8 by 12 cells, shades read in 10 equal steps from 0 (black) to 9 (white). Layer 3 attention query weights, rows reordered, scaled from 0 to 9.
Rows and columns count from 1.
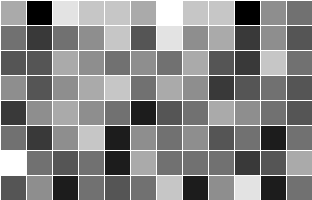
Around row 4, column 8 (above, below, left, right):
6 4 6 2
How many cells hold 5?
17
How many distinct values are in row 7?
6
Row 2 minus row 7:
-5 -2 1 1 6 -3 4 1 2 0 2 -3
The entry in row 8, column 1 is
3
